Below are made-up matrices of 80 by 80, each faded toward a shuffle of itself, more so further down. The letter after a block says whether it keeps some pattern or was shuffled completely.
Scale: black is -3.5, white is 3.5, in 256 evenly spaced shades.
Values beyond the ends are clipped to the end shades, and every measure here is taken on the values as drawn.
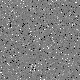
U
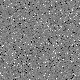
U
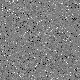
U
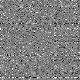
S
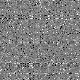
S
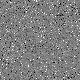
U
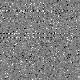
S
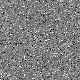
U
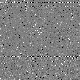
S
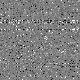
S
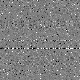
S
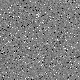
U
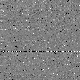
S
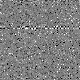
S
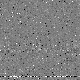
S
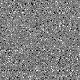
S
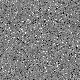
U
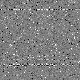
S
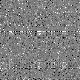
S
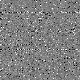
S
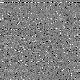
S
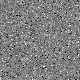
U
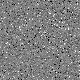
U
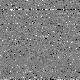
S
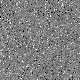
U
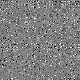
S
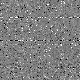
S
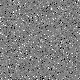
U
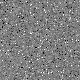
U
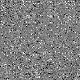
S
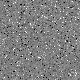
U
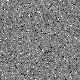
U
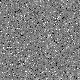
U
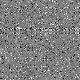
S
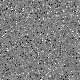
U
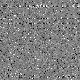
S
